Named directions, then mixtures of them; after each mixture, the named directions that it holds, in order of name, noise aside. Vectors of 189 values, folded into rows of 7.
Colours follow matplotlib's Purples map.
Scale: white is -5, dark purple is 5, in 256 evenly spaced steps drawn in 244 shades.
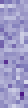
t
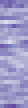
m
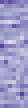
m, t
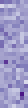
t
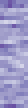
m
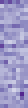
m, t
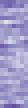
m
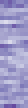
m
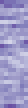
m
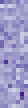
t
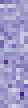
t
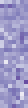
t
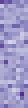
m, t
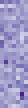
t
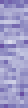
m, t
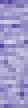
m, t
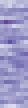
m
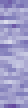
m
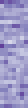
m, t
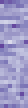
m, t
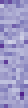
m, t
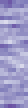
m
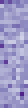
m, t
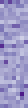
m, t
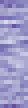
m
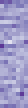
m, t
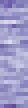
m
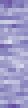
m
